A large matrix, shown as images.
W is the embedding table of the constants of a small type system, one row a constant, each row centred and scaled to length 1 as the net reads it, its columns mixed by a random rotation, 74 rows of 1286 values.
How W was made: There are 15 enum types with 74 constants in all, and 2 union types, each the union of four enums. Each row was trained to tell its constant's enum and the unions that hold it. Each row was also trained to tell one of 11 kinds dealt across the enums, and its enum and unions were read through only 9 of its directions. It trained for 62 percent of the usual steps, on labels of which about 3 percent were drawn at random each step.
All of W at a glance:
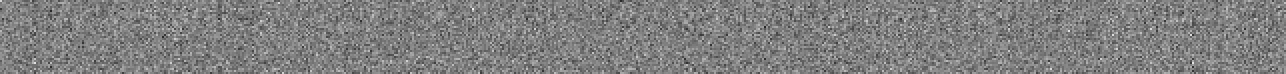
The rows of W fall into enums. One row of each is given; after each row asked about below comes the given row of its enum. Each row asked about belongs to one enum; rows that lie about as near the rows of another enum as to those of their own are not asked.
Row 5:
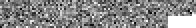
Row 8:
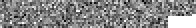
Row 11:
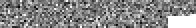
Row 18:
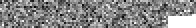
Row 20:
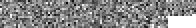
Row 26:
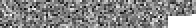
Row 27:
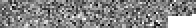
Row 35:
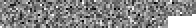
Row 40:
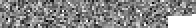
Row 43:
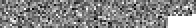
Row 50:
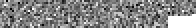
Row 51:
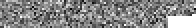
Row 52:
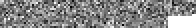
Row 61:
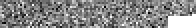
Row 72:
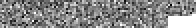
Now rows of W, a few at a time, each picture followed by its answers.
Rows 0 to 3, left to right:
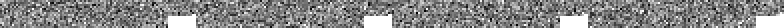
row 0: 50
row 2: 18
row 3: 5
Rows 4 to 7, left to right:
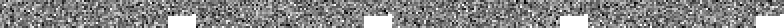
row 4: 50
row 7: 43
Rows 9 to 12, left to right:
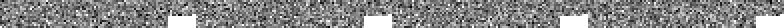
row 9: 8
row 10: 43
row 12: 51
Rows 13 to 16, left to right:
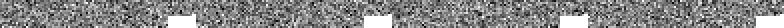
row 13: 72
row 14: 11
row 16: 43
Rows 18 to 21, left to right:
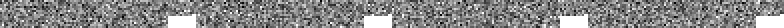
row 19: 50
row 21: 35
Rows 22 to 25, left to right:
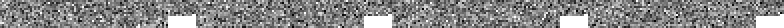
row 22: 40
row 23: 35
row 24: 51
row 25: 35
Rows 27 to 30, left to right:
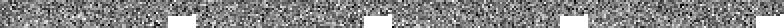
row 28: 51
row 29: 43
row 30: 35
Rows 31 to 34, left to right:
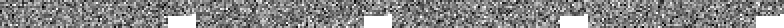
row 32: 5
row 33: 40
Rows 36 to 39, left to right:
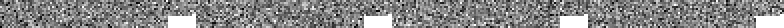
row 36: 5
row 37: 18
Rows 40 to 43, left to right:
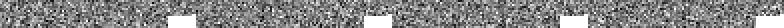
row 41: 8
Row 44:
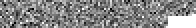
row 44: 5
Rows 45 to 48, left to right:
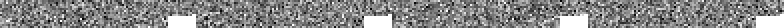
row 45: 40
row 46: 8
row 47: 18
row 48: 18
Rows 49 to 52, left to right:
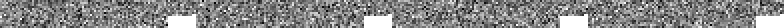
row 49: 40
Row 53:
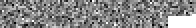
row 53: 72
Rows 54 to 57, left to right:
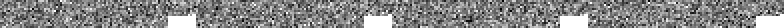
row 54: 5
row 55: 20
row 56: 40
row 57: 72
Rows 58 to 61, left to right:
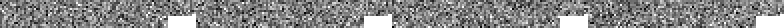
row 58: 18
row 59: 20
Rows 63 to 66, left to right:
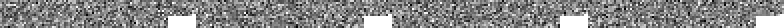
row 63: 61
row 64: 20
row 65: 50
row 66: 43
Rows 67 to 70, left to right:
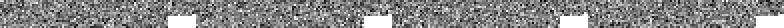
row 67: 35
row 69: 27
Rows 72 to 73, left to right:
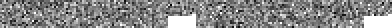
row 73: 50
